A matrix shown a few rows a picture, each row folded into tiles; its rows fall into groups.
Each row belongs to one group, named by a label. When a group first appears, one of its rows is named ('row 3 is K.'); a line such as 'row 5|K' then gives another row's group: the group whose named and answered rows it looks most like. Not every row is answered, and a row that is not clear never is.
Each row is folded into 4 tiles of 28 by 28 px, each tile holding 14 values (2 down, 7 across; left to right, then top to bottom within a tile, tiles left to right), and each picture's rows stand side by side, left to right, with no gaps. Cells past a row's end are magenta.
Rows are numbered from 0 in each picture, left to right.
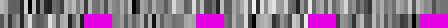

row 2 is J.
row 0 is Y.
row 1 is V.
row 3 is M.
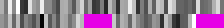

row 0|V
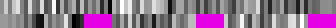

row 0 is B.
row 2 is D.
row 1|V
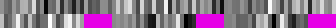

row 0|D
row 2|M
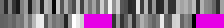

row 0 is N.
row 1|Y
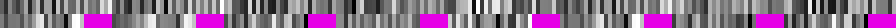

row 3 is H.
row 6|M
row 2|Y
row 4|J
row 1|N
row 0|N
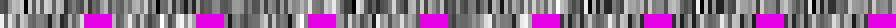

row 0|J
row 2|N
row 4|N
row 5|Y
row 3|H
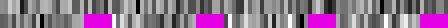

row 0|V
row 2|B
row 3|D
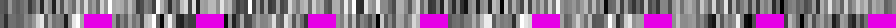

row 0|N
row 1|M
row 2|Y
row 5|D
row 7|M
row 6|B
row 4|N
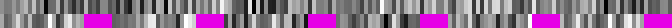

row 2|Y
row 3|M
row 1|N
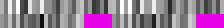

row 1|V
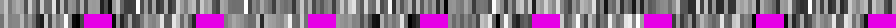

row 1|Y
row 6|Y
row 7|Y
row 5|D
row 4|M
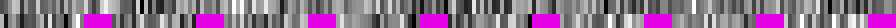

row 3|B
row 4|Y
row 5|D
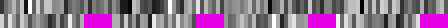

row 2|D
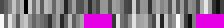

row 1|B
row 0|J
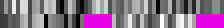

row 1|D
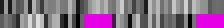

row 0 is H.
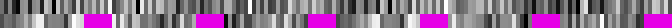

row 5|H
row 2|Y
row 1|J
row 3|N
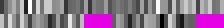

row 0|J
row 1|M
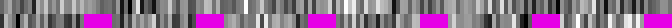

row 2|H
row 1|H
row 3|V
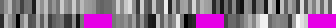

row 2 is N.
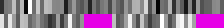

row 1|D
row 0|J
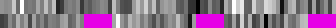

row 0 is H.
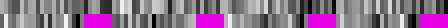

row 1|V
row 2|B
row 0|B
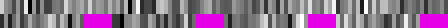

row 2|N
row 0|Y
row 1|H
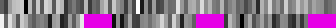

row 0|J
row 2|M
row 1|Y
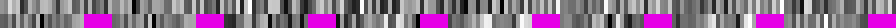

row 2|H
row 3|Y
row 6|N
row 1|V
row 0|V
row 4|N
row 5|M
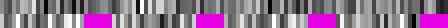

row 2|D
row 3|B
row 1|J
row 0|D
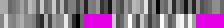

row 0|B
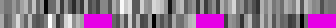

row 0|D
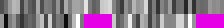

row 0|N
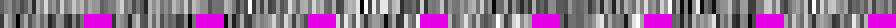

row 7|J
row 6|H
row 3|J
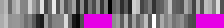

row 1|H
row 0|B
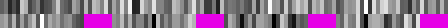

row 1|V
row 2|M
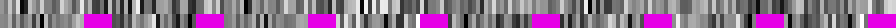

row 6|B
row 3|J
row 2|V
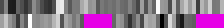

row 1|M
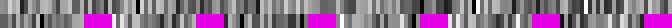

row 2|M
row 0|V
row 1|J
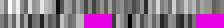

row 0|V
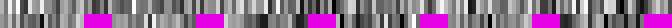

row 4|V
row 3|N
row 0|V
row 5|H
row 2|B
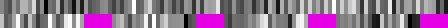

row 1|H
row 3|B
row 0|D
